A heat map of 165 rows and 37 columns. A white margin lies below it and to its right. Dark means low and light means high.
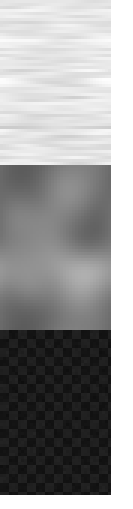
It is made of 3 by 1 panels. Panel 1,1: very high, streaked across, faint in contrast. Panel 2,1: middling, smooth. Panel 3,1: very low, checkered, faint in contrast.
